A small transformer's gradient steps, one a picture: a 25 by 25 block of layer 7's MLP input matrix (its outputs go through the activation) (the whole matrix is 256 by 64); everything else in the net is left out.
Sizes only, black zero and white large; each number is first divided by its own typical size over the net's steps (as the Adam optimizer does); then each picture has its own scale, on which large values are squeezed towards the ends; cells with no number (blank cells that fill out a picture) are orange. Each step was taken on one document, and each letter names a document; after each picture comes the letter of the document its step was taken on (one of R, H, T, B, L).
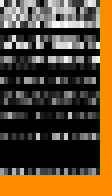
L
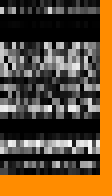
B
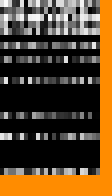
L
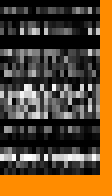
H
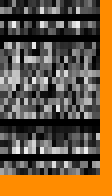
B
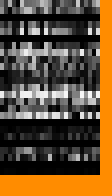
H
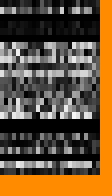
B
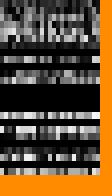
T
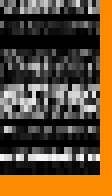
H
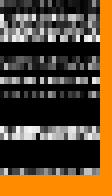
T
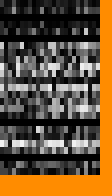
B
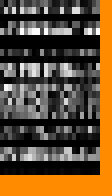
H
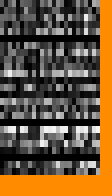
B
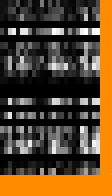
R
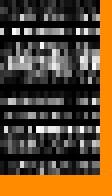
R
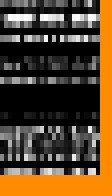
T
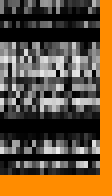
B
